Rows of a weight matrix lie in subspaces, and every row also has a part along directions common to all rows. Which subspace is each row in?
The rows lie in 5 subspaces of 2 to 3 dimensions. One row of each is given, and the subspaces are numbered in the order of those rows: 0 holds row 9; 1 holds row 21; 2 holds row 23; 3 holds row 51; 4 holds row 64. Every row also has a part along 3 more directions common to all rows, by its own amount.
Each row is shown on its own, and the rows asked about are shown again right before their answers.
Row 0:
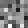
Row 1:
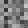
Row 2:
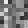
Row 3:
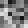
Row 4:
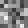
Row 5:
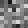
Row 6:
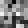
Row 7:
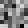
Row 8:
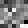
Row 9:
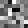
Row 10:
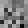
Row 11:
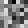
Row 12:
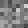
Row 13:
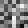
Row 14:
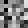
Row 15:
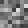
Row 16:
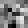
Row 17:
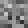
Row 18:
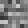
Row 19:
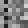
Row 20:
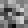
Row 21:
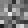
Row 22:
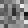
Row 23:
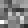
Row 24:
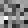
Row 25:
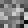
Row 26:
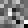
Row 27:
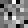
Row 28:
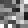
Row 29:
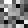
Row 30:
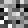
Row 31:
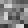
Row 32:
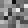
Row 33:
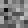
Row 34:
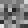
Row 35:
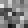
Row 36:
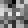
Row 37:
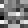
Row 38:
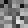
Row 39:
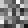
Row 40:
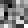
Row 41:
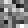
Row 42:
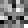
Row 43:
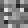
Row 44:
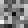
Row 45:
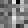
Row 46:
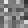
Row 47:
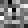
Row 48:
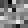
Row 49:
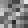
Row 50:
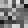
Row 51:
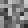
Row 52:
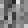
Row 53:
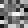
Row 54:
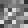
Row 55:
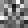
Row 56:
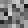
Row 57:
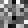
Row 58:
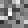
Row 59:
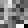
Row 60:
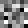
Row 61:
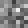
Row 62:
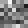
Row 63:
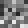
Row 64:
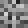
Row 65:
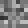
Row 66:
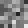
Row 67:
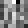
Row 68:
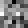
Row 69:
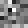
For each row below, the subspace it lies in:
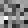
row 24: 2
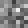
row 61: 0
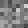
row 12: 0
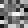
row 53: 2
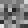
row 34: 1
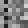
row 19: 3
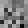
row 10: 1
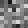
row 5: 0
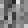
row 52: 4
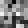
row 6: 1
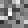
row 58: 0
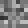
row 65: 2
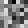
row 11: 3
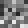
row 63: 1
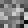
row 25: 1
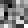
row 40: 4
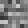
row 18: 2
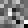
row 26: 0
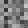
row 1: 3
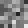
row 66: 1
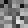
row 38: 4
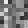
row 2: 3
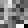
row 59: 4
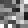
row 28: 1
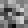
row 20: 3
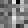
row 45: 4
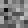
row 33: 3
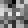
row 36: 1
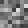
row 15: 0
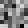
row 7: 4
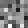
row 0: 1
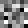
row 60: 2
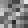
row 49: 1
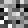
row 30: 2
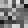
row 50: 0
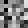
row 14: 3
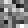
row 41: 2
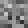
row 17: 4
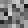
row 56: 0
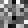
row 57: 3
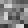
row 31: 4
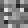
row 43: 2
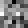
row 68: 1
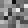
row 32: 0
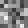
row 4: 4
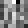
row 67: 4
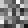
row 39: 2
